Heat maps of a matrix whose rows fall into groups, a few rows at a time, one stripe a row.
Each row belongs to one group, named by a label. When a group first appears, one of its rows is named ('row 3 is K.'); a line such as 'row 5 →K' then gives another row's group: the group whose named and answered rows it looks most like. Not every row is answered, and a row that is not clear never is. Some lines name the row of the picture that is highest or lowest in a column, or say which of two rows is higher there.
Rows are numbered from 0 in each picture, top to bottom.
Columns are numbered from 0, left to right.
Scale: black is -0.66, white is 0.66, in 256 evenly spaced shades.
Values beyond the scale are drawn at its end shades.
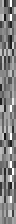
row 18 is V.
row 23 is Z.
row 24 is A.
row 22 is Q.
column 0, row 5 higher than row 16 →No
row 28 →Z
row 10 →V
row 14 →A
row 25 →Z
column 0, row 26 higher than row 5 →No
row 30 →V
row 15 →Z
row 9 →A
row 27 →A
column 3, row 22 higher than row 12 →Yes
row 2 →Z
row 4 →V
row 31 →A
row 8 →A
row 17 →V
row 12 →A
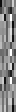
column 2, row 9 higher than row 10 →Yes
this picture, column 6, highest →0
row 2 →Z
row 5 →V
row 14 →V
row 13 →V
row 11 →Z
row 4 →V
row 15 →V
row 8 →Q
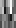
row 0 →Z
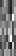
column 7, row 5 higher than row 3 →No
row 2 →A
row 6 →A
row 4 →V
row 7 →Q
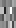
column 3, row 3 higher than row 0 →No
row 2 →Q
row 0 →A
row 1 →Z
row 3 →V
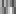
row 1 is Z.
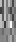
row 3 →Z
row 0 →V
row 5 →V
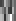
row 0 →Q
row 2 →Z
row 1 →A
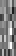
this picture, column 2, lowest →7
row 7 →A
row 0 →V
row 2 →Q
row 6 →Z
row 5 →V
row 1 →V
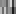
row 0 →V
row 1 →V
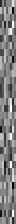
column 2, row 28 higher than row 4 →Yes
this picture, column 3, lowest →15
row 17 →Q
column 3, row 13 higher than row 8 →Yes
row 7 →Q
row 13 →Q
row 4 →Z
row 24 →A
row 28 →V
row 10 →A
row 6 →V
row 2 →Q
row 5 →Q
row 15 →Z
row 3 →A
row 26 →V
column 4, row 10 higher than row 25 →No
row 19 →Z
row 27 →V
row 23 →Z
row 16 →V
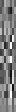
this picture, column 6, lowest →12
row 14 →V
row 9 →Q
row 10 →A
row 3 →Q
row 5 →A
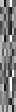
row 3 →Q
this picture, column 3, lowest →11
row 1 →Q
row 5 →Z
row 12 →Z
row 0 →Z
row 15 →V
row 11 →Z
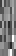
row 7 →Z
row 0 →A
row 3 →A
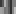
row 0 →Q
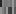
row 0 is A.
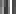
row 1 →Z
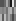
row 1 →V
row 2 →V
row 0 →A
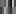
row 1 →Q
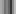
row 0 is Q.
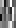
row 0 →Z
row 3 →Z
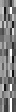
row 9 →V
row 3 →V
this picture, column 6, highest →4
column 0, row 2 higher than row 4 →Yes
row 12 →Z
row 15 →Z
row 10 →V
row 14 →Z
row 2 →A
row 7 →Z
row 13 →Q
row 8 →V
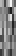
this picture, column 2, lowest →0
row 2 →V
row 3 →V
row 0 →Z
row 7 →Q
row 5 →Q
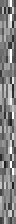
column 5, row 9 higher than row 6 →Yes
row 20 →V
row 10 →A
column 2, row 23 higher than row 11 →No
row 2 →Z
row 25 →Q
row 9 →Q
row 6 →A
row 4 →Q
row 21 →Z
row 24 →A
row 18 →V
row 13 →V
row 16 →A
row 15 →A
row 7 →Z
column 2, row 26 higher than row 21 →Yes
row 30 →V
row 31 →Q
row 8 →Z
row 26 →V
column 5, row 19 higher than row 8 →No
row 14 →Z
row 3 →V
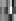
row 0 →V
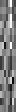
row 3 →Z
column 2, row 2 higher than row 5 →No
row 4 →Q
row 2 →Z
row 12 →Q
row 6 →Z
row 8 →Q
